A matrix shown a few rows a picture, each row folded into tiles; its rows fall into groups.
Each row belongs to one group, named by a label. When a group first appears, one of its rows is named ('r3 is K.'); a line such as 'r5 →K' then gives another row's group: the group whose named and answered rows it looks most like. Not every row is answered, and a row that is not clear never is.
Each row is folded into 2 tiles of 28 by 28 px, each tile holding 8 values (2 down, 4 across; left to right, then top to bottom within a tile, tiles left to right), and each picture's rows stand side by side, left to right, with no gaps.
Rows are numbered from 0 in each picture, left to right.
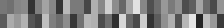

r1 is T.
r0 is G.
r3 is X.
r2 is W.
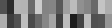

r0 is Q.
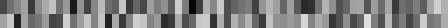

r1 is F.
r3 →T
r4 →G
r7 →T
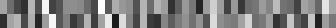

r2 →W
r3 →G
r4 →X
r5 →W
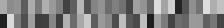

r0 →W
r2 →W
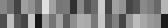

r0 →W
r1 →F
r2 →X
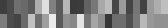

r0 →T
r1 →X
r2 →T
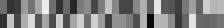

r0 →F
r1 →X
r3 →Q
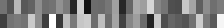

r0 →T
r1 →F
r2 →Q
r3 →T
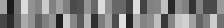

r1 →W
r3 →X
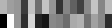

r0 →W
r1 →X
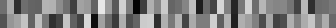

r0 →X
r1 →W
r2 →T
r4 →Q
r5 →F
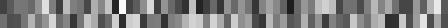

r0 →T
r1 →T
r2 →X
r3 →F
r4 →G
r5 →Q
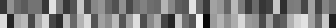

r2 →X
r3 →W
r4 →X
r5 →X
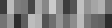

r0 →T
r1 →Q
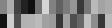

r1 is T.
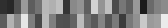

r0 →G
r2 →T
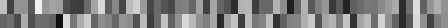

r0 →Q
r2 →W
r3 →X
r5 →F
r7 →Q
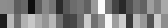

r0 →F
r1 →T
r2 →G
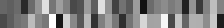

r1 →W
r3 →F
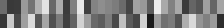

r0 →F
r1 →Q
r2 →W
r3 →X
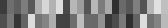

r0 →T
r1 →Q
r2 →T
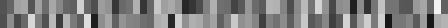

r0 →T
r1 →W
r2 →G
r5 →Q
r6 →F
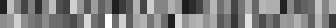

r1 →T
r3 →F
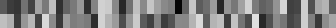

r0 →G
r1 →G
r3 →F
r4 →W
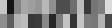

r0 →Q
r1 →G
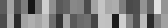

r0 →F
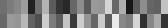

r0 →G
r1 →G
